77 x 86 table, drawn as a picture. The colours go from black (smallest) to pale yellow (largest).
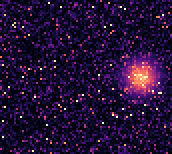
Most values sit low, with a long tail of high ones. No regular stripes run through it. Overall the values sit about 10% of the way up the scale. The middle right is the ninth with the highest average. A single bump stands in the middle right. No single row or column stands out from its neighbours.
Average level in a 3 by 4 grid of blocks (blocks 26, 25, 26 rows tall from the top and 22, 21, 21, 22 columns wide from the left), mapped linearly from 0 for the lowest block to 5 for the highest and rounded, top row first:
0 0 0 0 | 0 0 1 5 | 0 0 0 0
